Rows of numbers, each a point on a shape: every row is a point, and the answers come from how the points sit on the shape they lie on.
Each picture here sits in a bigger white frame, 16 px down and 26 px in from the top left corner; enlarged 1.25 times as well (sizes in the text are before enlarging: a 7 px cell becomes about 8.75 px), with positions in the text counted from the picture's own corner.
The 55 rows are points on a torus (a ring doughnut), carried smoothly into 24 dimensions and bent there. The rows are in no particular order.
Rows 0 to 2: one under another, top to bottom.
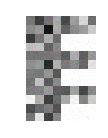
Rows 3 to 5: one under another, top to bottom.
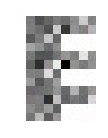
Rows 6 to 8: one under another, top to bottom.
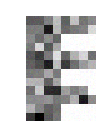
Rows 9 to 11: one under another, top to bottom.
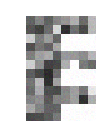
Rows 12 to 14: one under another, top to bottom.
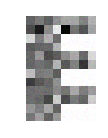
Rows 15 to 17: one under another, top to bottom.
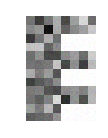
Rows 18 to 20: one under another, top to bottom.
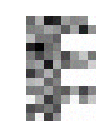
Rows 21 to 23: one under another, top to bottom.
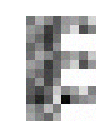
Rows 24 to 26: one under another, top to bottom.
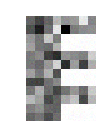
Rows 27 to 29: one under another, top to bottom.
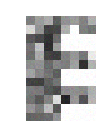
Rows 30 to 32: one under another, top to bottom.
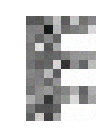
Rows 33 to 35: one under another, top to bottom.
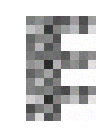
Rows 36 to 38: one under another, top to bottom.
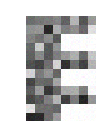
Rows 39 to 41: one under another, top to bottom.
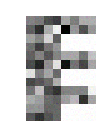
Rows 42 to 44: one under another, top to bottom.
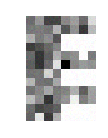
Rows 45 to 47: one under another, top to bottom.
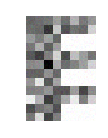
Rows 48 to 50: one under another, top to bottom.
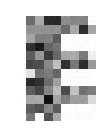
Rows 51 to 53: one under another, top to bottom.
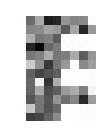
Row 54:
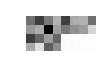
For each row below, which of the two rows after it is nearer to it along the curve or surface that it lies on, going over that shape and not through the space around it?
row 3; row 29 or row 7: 29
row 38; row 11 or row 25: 11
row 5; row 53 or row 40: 40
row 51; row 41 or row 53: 41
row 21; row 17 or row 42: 42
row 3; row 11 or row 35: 35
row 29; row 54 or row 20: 54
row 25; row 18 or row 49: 18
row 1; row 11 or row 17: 17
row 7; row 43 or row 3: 43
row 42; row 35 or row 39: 39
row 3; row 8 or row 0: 0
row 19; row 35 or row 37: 35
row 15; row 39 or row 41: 39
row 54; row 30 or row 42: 30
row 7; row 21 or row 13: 13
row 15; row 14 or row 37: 14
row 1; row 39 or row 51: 39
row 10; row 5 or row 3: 5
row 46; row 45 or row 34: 45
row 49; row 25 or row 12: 12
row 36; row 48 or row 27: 27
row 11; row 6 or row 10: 10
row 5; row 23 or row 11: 23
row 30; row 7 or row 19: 7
